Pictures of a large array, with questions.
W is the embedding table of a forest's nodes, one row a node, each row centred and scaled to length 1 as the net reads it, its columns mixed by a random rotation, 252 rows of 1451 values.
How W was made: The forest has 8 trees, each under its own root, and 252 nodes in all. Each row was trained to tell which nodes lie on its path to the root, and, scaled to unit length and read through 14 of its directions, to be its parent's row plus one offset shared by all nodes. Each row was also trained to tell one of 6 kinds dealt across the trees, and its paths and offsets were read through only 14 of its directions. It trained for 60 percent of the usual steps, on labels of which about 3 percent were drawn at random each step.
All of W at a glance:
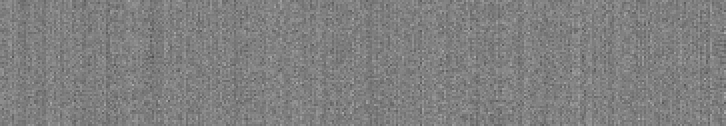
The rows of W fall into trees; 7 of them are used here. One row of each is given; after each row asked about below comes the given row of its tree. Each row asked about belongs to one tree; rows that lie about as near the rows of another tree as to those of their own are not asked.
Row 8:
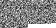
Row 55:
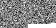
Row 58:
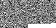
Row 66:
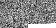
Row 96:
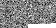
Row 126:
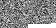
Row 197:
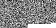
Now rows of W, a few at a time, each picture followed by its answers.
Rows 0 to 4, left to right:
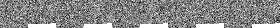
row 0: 96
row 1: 197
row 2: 197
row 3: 55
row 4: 96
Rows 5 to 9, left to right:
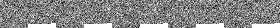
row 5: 8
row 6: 96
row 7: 197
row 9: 55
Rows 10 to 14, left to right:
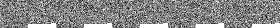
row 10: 197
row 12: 197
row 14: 126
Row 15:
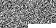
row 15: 58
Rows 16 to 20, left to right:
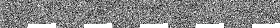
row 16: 197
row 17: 66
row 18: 8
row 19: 197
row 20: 66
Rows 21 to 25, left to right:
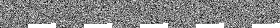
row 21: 8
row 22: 126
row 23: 58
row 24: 55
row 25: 96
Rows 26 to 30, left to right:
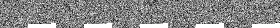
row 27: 66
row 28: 96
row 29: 197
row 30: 126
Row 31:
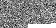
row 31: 126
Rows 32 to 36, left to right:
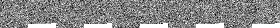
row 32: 58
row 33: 126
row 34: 197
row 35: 55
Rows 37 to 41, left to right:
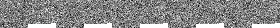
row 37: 126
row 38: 8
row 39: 96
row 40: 66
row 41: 58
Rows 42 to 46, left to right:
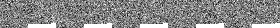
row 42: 126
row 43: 126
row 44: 197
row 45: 66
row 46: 96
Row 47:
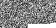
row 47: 55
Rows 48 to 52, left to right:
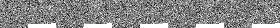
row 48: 96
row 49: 197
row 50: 96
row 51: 197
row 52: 126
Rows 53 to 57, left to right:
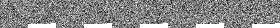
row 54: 96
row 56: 126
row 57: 126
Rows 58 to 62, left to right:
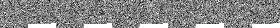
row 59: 126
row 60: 197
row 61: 197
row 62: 96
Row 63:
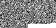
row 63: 55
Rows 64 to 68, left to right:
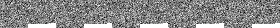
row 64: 96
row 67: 66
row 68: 66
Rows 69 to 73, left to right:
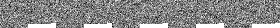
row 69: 126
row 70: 8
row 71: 55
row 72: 66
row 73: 58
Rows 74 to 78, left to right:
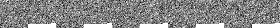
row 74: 66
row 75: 197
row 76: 197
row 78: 66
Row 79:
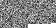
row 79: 8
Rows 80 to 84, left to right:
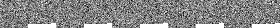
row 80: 197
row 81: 8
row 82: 66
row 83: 197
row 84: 8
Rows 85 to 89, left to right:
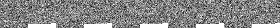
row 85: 126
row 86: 96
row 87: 55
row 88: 8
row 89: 197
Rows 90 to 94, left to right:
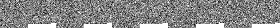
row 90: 126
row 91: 197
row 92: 55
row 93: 126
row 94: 58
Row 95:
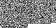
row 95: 126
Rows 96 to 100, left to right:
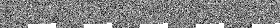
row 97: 55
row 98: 197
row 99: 8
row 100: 8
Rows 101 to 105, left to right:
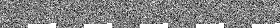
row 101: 126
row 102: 126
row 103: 197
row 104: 8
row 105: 96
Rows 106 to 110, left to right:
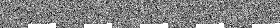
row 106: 66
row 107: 126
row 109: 126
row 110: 66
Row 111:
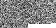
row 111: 8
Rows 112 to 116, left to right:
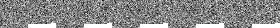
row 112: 66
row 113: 197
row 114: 126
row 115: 126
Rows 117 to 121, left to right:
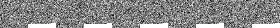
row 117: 66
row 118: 8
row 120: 66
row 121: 66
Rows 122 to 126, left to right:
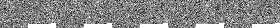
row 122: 126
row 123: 197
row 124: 126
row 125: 197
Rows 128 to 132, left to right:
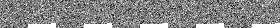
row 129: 197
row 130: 66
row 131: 66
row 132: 197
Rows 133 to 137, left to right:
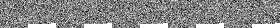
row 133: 8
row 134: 58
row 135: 96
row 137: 96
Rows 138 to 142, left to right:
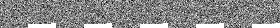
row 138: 8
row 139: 66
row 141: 66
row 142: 96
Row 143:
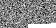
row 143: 66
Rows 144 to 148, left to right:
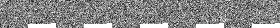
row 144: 55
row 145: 55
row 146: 55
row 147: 126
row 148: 8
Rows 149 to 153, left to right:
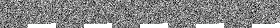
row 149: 197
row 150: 58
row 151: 66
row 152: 96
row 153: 8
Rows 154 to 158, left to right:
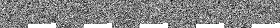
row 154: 58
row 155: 126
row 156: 197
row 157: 126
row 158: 197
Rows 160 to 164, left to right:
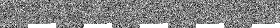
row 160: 96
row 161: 197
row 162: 55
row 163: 8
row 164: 126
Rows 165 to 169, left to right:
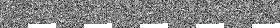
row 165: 8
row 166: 126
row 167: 66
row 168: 96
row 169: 66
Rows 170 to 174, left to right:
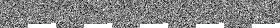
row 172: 58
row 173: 8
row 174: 197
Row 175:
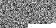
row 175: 8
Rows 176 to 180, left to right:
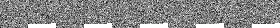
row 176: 66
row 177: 126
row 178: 58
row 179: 96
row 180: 8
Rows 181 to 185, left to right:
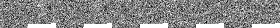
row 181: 197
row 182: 197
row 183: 66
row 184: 66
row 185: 8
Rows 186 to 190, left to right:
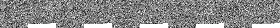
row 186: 96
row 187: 96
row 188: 197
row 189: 197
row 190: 96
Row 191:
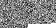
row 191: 8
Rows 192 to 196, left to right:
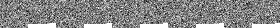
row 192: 96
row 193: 66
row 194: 55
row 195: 66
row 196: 58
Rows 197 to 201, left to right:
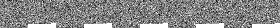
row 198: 96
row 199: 55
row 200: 96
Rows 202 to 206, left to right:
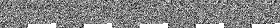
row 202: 8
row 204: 58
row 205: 8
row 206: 8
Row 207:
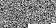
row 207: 126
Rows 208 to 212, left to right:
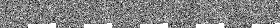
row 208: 96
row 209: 126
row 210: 126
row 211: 126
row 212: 197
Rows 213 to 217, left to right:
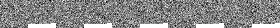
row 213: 66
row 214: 66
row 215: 58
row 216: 96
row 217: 8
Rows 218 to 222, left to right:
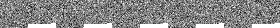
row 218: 8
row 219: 197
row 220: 126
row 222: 55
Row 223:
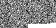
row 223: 55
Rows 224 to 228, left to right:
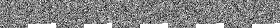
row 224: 58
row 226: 66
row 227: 96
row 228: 66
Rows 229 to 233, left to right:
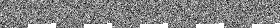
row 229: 8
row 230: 8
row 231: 126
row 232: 66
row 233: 126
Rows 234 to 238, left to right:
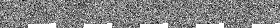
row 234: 66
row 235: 197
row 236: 8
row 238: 126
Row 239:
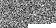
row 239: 126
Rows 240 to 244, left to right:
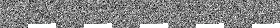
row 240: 66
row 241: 8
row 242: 58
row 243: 126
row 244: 66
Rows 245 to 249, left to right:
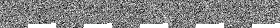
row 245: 58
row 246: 197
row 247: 126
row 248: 197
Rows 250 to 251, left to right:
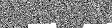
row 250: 58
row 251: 197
